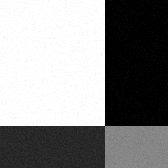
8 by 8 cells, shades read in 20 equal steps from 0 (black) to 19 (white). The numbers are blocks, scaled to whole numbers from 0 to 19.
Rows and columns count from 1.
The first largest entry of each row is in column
1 1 1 1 1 1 6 6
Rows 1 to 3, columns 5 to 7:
19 0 0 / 19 0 0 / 19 0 0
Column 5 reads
19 19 19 19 19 19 3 3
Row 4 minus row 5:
0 0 0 0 0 0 0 0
